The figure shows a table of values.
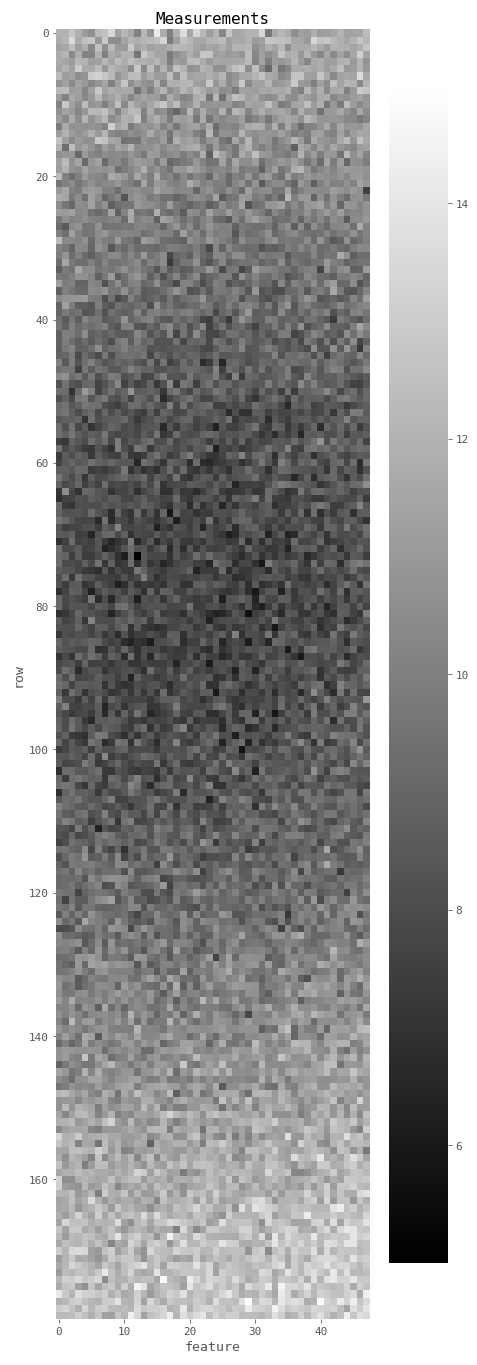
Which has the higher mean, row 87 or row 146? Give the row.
146
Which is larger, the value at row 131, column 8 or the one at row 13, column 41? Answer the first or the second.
the second
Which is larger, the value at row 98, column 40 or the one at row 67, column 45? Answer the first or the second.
the first
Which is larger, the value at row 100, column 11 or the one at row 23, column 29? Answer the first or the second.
the second
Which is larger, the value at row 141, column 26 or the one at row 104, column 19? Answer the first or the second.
the first
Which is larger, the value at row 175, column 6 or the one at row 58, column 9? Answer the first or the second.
the first
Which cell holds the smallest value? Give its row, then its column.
73, 12
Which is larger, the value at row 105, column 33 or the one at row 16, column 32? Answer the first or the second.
the second
